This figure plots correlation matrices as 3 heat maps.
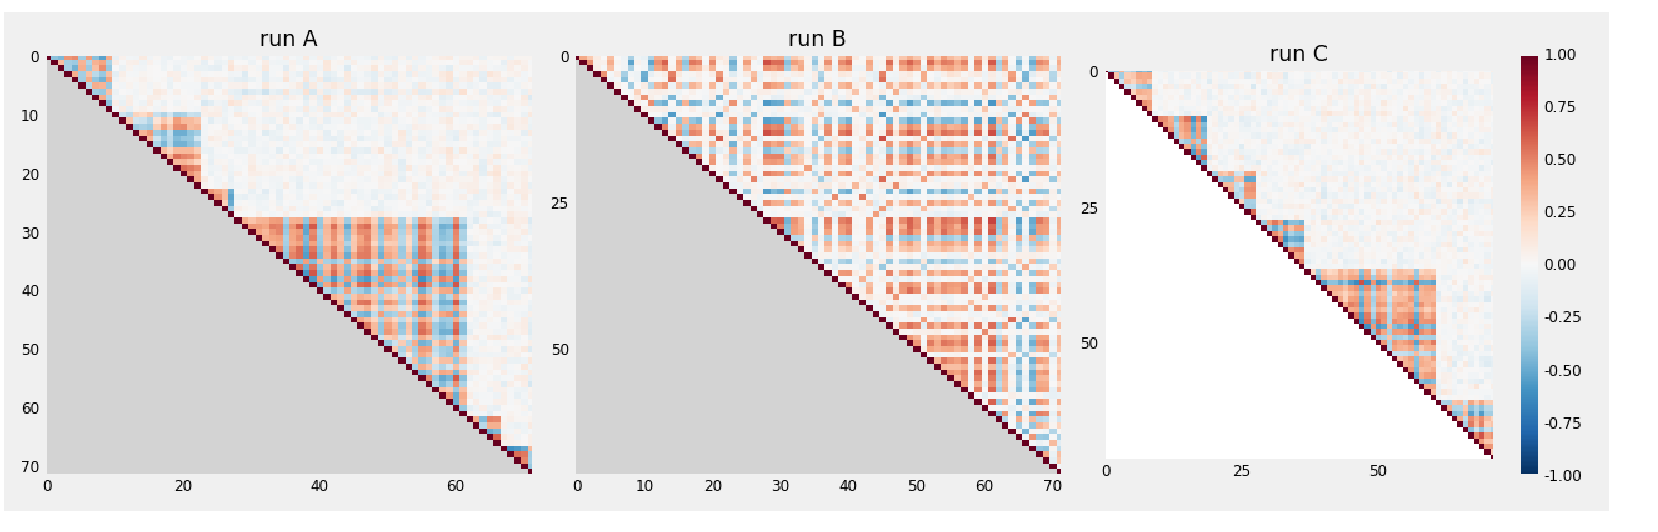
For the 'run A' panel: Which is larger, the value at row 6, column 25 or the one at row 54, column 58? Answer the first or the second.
the second
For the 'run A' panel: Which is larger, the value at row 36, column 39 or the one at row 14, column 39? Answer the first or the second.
the first
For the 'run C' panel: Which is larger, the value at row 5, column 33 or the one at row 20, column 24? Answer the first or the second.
the second
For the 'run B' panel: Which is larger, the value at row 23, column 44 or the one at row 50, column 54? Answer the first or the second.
the second
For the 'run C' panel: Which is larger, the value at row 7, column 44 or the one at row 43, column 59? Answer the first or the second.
the second
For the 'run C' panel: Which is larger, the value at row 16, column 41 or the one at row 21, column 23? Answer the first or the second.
the second
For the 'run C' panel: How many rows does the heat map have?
72
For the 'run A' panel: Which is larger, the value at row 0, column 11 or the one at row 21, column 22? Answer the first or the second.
the second
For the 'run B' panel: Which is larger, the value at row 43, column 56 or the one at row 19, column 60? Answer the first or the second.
the first
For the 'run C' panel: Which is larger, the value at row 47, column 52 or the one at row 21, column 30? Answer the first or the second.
the first
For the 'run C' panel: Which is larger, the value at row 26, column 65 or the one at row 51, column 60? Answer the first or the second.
the second
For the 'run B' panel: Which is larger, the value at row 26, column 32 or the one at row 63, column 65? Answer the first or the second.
the first
